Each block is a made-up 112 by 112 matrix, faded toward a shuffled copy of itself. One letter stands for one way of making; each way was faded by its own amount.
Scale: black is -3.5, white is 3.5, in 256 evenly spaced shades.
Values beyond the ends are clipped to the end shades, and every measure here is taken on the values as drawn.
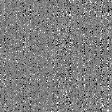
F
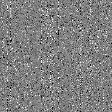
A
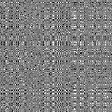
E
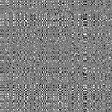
E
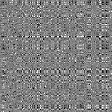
E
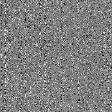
A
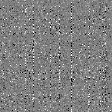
F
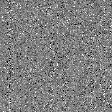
A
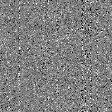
A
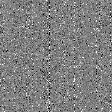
A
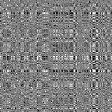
E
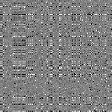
E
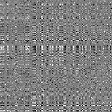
E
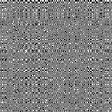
E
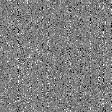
A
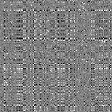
E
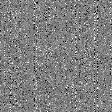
A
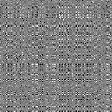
E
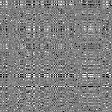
E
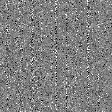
A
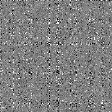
F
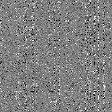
F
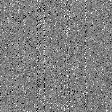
A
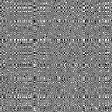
E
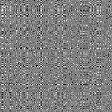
E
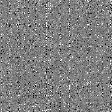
F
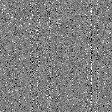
A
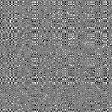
E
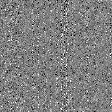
A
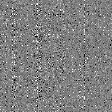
F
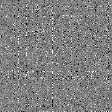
F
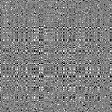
E
